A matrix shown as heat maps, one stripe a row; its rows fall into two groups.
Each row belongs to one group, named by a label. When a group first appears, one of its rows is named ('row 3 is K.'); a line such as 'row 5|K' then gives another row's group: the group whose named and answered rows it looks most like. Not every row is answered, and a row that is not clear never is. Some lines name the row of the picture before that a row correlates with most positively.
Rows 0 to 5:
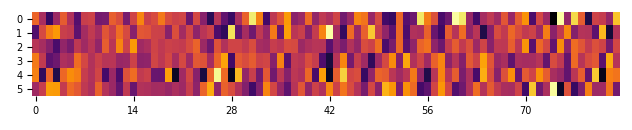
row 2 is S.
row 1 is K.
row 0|S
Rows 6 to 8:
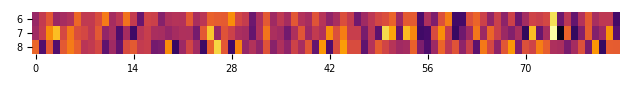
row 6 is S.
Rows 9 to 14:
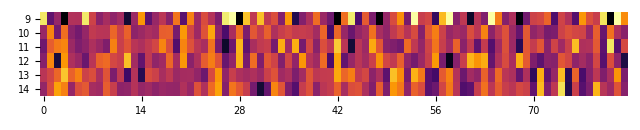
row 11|K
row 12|K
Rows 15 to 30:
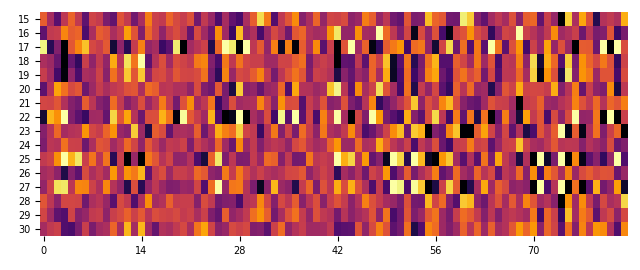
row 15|S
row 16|K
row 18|S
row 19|S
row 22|K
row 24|K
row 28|S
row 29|S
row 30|S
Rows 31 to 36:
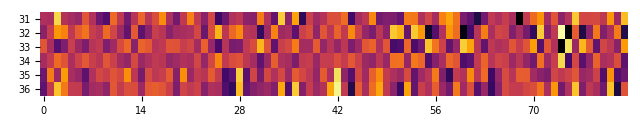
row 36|K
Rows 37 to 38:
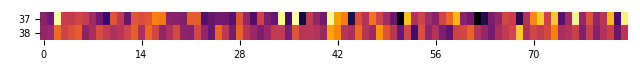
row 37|K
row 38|K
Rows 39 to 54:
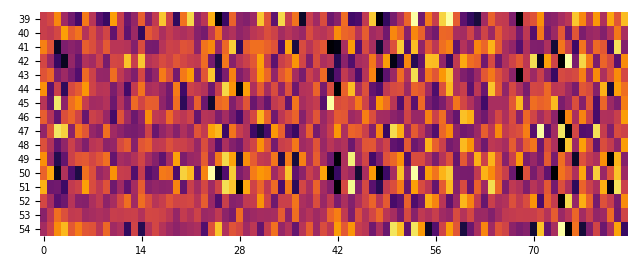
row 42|S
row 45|K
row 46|S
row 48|S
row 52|S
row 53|K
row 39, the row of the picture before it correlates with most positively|37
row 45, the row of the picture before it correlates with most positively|38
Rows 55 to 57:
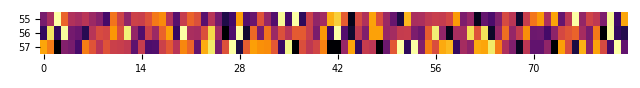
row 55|K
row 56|K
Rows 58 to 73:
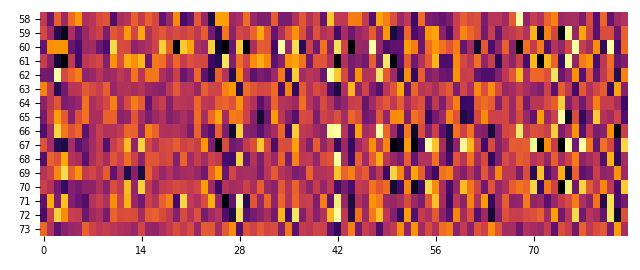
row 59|S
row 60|K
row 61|S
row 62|K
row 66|K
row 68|K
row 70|S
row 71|K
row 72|K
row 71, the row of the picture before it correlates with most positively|56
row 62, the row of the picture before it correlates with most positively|55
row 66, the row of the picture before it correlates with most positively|55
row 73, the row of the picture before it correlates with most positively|57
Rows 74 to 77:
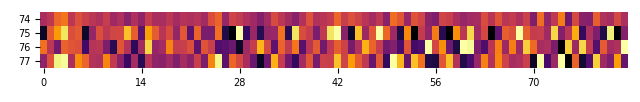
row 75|K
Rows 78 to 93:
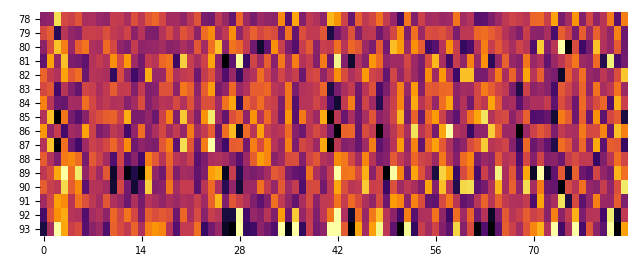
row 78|K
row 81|K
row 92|K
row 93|K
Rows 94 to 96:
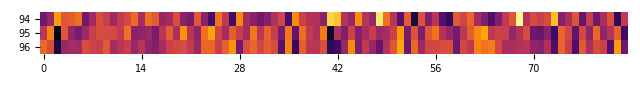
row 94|K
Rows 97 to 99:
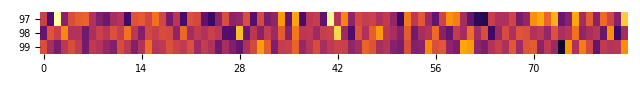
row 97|K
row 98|K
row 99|S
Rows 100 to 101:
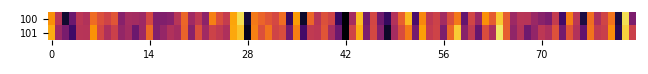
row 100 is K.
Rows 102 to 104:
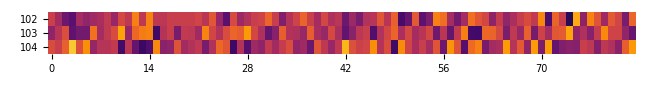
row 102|S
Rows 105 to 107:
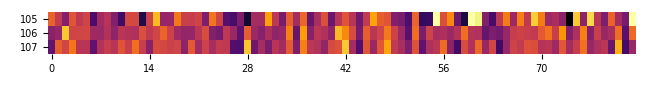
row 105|S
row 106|K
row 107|K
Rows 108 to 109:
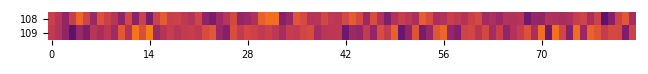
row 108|S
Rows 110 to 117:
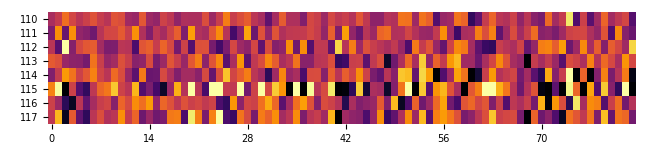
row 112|K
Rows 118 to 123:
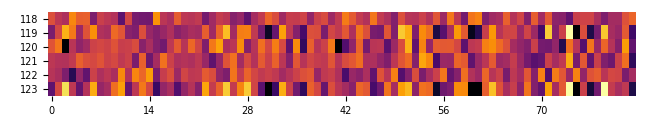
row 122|S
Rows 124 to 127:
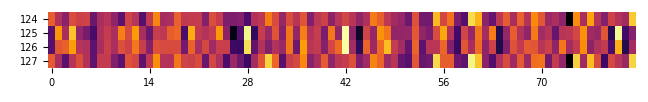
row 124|S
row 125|K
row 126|K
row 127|S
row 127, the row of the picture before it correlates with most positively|118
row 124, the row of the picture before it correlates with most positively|118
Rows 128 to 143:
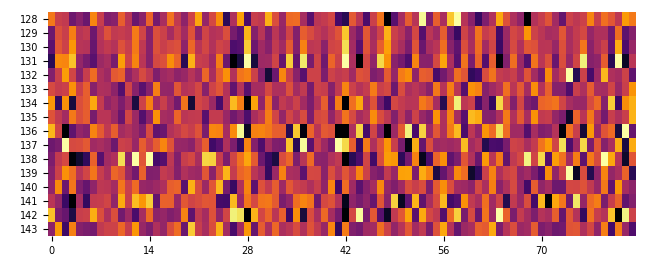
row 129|K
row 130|K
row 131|K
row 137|K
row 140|K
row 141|S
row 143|K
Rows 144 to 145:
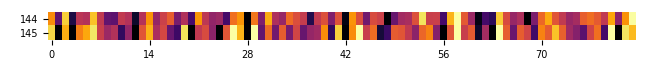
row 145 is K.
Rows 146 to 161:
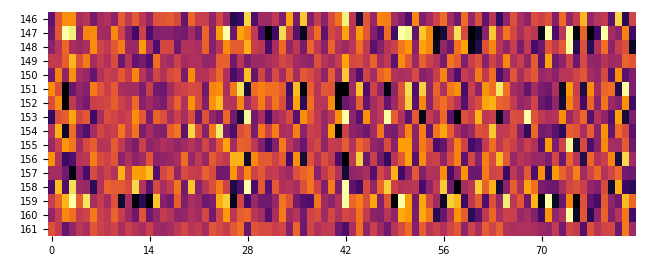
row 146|K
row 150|K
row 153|K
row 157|S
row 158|K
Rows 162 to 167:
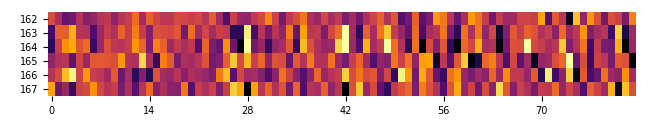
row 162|S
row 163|K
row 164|K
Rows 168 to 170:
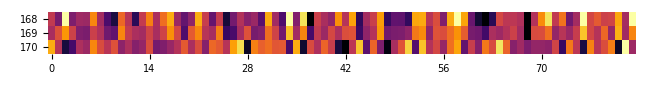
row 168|K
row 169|K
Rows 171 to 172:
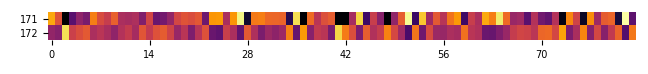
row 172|K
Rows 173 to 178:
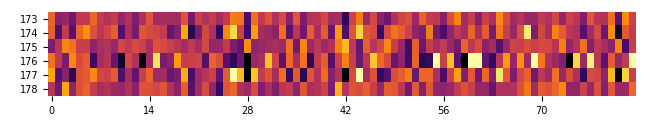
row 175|K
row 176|S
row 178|K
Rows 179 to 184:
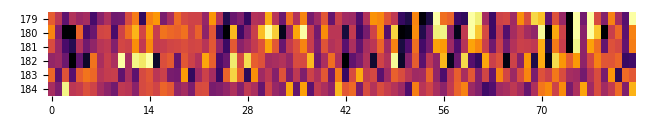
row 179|S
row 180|S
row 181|S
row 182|S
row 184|K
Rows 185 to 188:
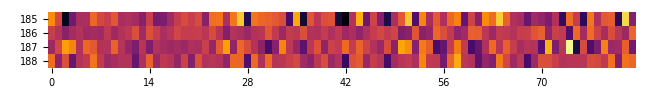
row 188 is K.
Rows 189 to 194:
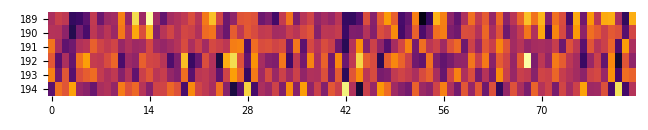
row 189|S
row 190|S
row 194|K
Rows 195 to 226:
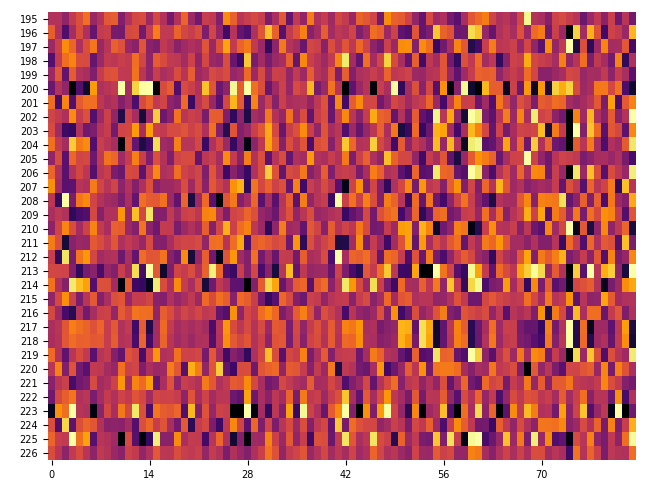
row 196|S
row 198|K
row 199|K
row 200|S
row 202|S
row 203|S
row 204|S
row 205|K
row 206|S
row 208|K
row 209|S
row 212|K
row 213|S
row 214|S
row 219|S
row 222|K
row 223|K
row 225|S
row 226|S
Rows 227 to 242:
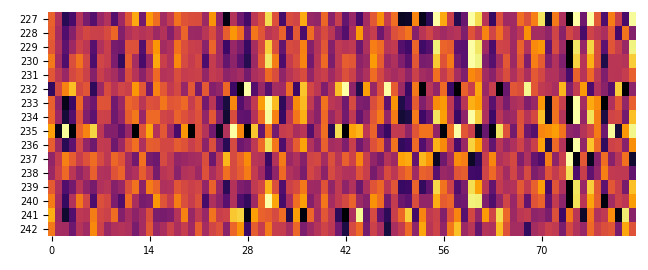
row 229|S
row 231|S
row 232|K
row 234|S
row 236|S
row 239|S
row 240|S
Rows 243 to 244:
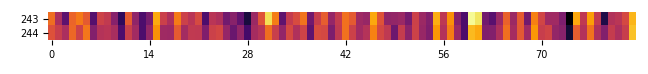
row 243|S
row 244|S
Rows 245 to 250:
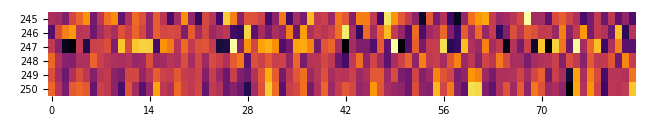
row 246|K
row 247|S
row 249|S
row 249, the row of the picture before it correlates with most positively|243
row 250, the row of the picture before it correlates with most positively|243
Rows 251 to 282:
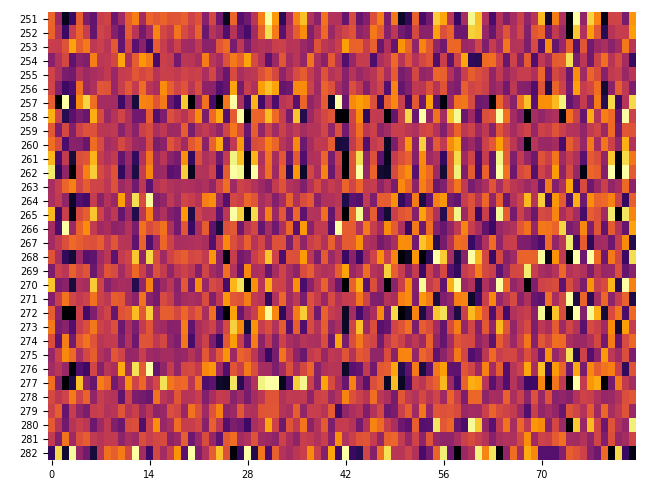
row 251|S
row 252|S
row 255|S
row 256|S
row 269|K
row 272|S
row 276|S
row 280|S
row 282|K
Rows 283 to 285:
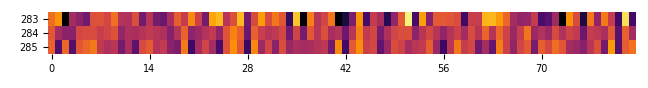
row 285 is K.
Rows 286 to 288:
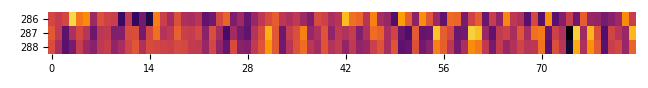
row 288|S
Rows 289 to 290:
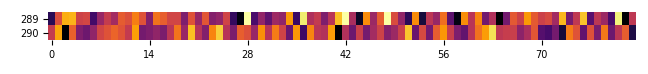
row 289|K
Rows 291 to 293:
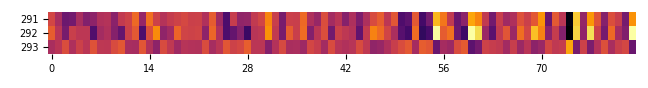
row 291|S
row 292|S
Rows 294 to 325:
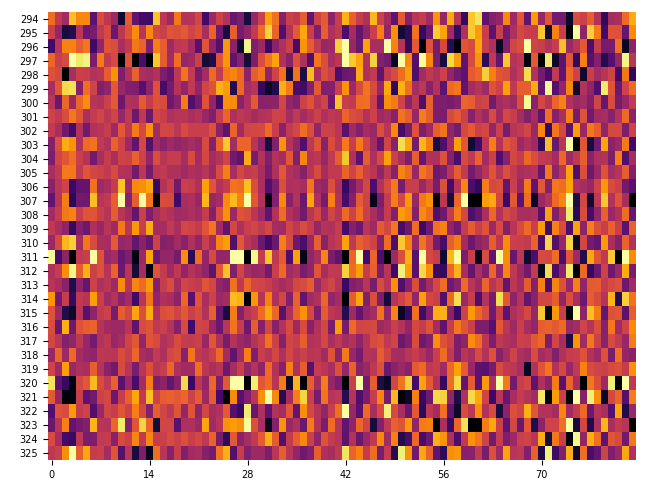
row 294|S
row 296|K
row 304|K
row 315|S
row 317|S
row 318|K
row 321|S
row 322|K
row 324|S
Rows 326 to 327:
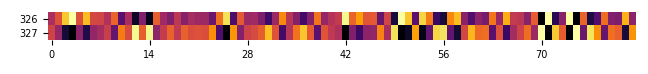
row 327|S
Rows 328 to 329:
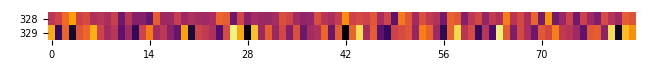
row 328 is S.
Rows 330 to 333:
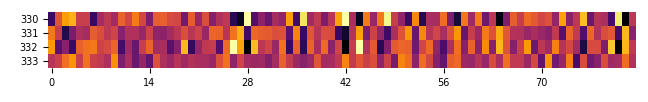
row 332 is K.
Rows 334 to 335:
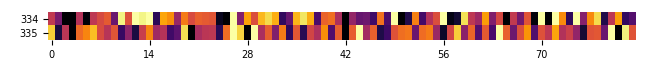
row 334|S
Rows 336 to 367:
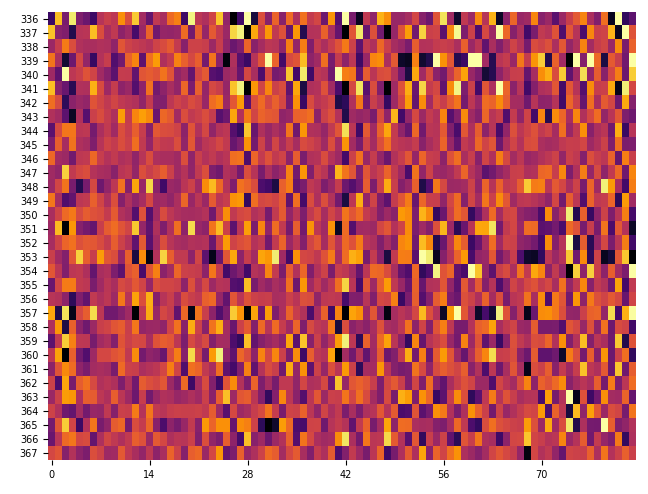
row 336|K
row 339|S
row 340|K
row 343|S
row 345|K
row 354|S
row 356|S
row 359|K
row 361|K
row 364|S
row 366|K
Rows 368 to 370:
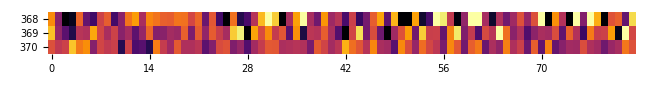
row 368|S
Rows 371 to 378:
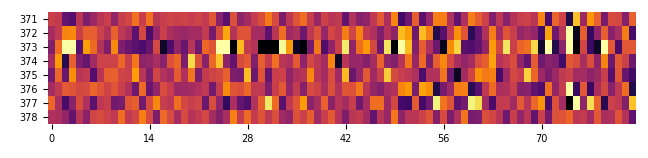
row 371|S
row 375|K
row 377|S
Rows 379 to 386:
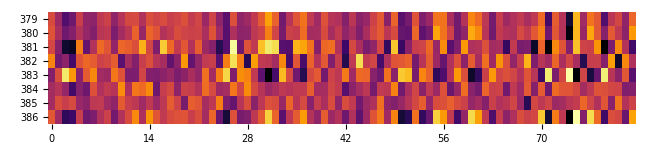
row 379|S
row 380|S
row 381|S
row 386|S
